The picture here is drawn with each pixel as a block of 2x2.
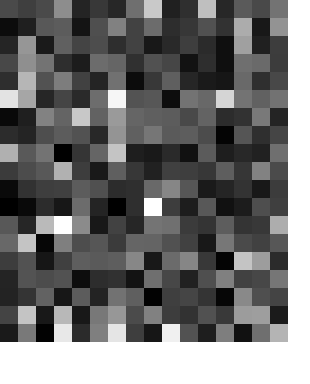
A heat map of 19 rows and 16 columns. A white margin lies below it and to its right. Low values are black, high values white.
The values are skewed, with a long tail toward high values. Overall the values sit about 30% of the way up the scale. Neither half mirrors the other. No row or column stands out.
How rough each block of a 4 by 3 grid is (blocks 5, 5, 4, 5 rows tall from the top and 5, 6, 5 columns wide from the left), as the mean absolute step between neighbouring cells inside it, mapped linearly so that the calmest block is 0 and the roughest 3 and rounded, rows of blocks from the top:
101 / 211 / 310 / 323
